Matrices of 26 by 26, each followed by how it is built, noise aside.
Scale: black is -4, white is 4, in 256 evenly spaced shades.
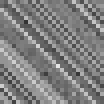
Toeplitz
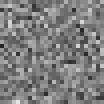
noise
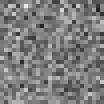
noise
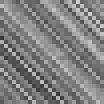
Toeplitz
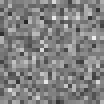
noise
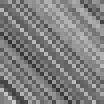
Toeplitz
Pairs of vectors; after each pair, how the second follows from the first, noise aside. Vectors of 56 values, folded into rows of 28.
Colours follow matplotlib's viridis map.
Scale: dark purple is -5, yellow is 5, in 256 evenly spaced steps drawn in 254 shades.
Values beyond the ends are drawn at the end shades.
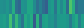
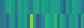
wrapped around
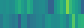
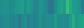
shrunk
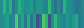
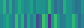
copied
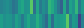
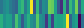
scaled up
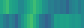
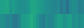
shrunk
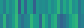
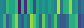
scaled up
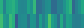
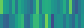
wrapped around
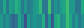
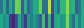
scaled up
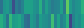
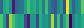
scaled up
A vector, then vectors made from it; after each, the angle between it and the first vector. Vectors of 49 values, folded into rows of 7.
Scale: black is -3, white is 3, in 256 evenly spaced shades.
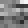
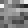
nearly parallel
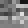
nearly opposite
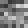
partly opposed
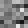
partly aligned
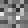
orthogonal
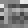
nearly parallel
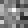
partly aligned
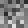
partly opposed
